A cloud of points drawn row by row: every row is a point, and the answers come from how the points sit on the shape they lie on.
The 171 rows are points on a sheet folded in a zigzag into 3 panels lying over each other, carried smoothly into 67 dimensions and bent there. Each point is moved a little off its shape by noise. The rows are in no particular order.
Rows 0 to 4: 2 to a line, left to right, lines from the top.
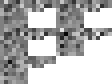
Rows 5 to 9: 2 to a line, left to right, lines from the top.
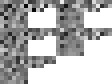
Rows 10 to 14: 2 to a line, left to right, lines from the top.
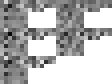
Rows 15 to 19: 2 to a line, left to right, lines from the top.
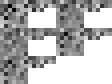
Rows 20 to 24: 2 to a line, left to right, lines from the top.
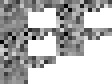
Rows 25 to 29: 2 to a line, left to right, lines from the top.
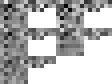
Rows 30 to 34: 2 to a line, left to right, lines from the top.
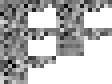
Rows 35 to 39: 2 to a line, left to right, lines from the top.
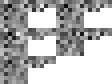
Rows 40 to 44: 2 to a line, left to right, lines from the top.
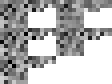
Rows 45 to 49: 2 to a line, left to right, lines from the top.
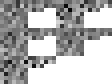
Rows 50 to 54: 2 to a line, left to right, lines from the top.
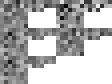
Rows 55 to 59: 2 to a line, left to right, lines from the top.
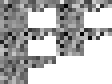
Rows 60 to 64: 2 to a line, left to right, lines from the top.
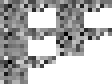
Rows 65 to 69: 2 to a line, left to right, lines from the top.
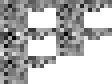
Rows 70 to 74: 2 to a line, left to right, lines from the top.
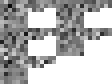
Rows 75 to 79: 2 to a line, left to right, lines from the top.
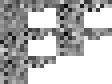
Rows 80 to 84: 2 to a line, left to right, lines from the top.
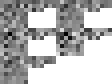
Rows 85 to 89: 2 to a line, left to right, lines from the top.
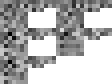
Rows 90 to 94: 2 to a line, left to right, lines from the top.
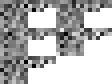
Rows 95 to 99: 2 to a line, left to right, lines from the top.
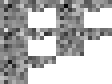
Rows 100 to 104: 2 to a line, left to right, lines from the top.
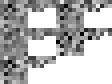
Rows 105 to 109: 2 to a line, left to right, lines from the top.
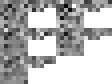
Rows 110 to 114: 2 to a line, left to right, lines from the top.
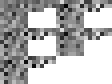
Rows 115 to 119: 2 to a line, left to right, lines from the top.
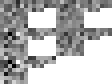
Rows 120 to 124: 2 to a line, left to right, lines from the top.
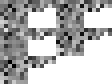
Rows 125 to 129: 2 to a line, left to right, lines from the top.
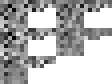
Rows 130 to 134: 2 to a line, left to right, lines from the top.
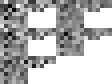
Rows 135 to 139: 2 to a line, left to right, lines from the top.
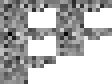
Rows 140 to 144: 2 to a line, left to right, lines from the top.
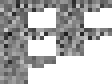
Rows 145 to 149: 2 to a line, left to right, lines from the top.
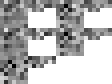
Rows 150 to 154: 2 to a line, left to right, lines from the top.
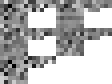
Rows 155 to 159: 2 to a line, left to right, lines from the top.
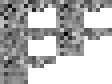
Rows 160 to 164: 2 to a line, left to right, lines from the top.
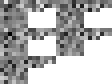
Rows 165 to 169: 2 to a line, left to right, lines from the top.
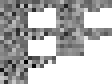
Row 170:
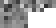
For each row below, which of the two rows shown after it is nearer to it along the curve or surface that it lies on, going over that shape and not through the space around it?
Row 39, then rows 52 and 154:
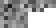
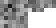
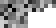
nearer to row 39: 154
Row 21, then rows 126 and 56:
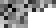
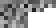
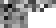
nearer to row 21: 126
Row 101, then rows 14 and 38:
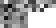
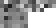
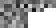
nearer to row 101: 14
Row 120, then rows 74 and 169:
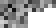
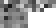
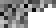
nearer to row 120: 169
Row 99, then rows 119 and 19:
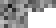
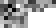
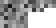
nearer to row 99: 119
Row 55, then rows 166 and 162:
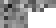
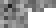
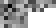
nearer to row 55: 162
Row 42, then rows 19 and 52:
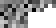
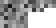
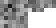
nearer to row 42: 19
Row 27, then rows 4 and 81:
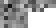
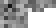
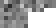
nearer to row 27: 81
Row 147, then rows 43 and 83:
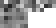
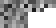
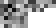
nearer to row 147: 43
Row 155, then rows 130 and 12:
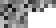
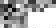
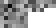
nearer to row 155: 12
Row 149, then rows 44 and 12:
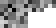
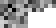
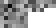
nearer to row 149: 44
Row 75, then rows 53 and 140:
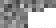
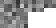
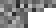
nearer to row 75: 53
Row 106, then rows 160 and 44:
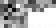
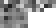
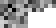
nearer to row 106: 44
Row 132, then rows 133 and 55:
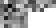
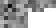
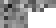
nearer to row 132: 55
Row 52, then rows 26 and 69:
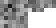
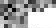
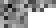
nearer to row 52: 26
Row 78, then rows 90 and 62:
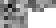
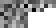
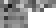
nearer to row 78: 62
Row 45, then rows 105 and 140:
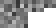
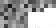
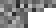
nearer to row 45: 140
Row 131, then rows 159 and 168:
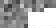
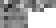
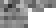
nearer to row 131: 159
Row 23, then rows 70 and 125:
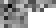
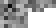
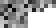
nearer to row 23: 125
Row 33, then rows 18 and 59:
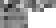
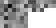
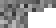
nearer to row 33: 18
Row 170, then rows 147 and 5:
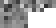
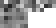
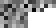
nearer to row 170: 147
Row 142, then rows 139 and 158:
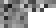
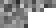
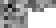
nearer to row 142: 139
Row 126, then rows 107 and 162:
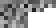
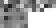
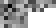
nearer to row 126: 162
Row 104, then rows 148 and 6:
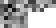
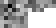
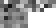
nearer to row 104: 148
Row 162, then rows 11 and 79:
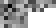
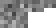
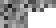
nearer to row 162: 79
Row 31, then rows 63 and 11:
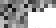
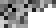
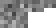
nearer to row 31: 63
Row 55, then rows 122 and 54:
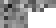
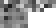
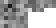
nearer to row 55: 122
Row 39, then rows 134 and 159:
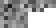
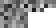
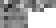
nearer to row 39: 159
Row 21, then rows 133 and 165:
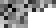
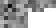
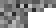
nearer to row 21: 133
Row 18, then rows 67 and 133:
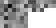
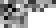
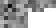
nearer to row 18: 67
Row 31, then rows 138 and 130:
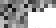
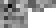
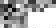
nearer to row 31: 130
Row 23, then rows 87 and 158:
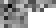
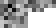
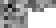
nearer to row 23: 87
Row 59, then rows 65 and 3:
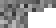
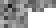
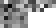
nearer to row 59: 65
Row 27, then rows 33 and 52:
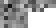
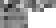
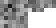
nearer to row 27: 33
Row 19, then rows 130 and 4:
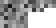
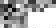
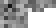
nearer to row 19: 130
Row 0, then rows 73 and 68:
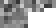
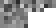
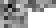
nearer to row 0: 73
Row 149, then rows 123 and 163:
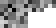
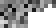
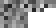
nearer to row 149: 123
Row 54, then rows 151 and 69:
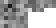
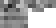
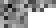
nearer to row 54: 151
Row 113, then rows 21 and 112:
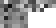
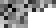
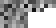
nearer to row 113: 112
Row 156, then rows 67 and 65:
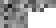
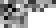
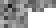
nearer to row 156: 67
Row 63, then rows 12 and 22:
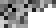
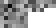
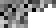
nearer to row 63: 22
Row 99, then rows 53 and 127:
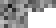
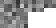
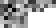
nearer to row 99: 127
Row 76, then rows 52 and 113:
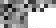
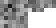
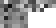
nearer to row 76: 113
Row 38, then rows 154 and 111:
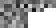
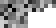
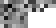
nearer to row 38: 111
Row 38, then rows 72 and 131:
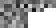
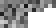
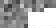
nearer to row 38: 131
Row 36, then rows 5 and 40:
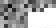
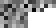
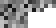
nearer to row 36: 40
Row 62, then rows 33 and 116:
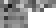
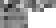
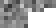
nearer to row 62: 33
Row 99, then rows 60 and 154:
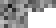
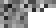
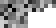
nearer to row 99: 154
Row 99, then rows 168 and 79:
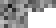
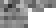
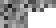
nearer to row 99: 168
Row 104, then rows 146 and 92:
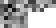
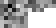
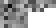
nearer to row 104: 92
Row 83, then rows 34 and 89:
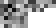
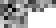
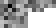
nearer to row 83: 34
